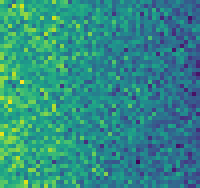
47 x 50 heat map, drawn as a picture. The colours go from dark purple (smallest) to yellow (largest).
The values follow a bell shape. No row or column stands out. There are no regular stripes. Fine speckle covers the field. Overall the values sit about 50% of the way up the scale. The field climbs toward the left.
